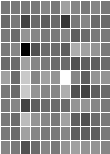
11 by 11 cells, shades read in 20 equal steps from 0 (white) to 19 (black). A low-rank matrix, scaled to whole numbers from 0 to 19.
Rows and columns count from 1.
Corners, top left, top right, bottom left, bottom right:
10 10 9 9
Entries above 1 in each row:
11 11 11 11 11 10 11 11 11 11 11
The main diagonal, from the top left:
10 10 8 13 10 8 6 8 13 12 9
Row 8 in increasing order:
8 8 9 9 10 10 11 11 11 12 14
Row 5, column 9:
12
